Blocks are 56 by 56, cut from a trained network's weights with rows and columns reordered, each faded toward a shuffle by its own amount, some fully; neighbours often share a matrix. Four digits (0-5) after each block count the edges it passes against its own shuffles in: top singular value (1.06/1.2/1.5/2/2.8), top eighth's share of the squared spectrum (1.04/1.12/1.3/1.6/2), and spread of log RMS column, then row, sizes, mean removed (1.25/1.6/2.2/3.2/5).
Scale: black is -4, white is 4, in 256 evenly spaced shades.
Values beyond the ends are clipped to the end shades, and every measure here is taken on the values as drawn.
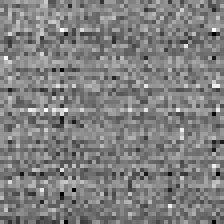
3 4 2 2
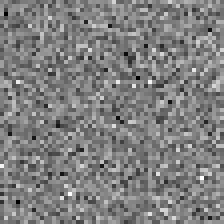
0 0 0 0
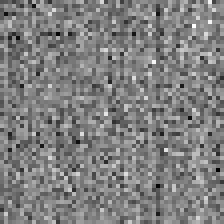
2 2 0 1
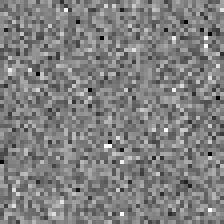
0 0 0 0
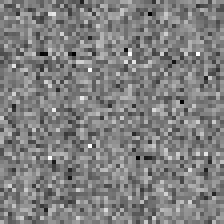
2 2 0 1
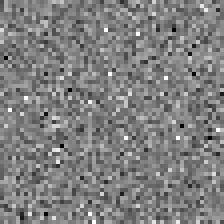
0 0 0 0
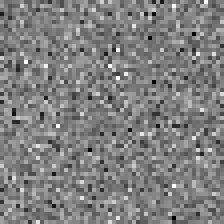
0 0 0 0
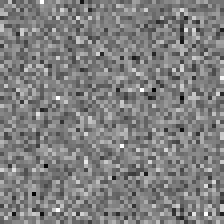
2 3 1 1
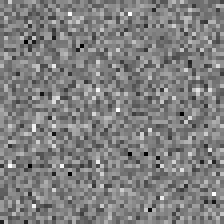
1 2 0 0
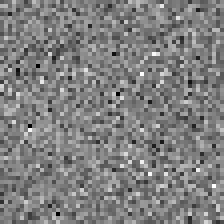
0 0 0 0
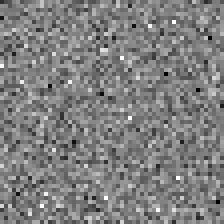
0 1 0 0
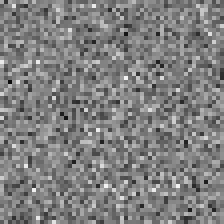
0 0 0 0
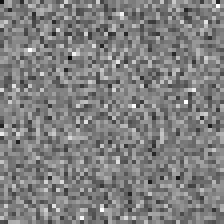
1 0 0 1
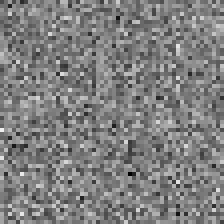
3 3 2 1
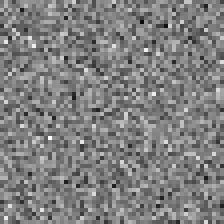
0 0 0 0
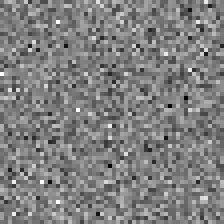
1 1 0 0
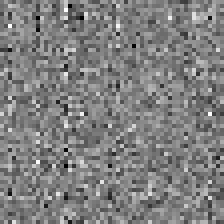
3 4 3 2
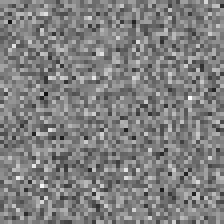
2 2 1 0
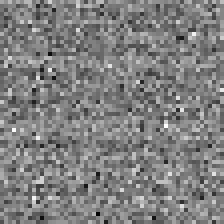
2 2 1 0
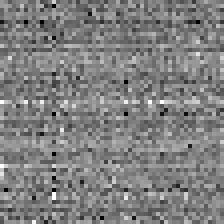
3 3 2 2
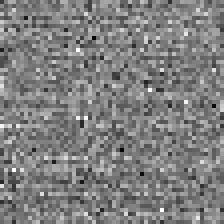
2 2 1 1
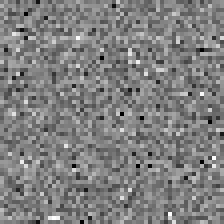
1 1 0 1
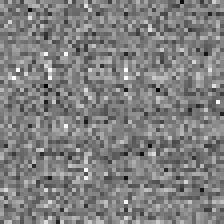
3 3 1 1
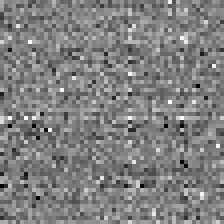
3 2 1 1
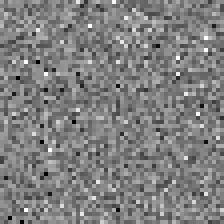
0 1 0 0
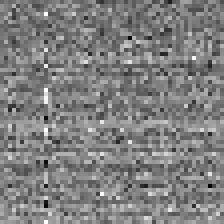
3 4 2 1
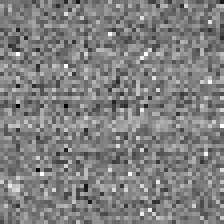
3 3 2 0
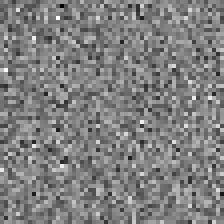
3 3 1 1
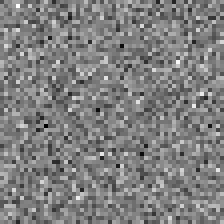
1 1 0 0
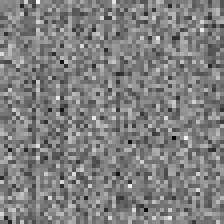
2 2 0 0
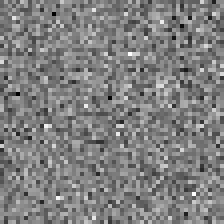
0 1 0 0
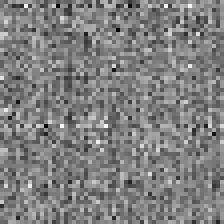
3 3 0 2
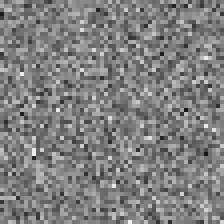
1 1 0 0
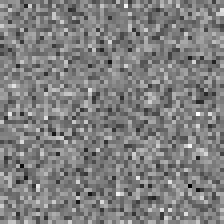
1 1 0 0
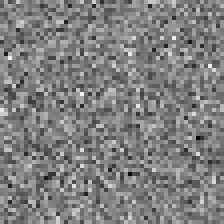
1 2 0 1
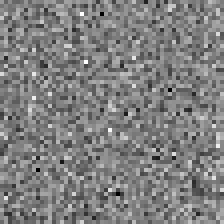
1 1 0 0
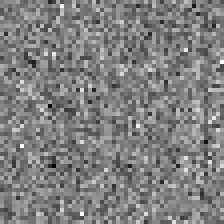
1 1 0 0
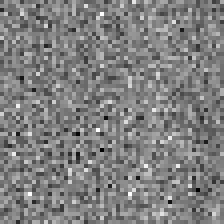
2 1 0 0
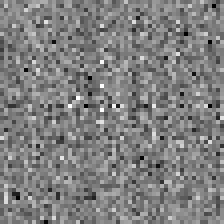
2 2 0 1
